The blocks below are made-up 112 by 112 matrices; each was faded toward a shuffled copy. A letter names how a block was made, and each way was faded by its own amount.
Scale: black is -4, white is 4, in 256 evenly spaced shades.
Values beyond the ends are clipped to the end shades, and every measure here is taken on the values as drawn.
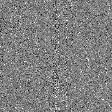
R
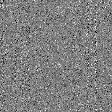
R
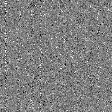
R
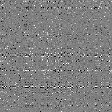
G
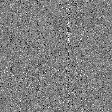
R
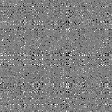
G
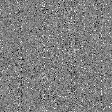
R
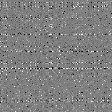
G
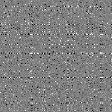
G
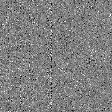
R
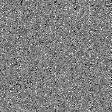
R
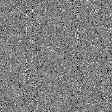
R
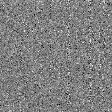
R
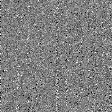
R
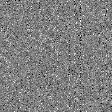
R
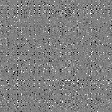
G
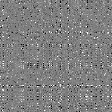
G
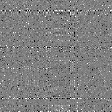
G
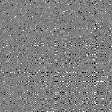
G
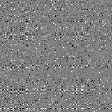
G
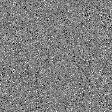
R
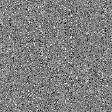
R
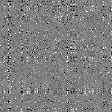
G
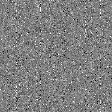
R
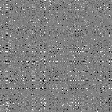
G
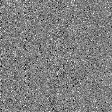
R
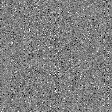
R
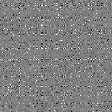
G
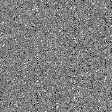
R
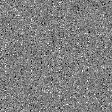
R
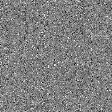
R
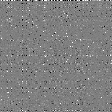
G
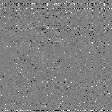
G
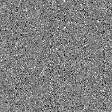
R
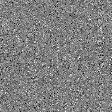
R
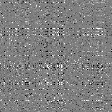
G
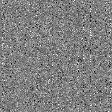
R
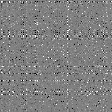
G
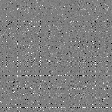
G
